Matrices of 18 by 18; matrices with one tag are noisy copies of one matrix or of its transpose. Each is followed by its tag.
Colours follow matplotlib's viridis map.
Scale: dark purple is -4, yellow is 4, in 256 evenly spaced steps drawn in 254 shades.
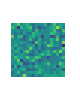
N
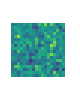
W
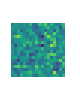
W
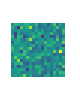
N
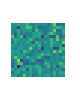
N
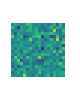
N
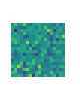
N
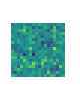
W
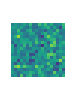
W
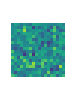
W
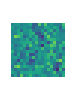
W
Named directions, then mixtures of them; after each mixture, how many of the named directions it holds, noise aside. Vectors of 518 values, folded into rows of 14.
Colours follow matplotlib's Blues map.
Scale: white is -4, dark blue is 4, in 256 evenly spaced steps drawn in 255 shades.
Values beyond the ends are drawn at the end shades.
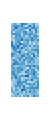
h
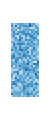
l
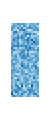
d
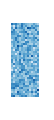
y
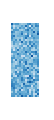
three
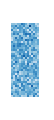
three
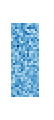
three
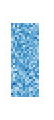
two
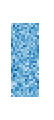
three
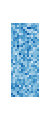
two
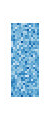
one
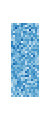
one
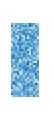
one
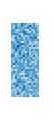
three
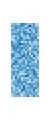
two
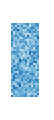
two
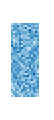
three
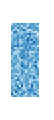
one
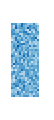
three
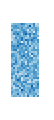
three
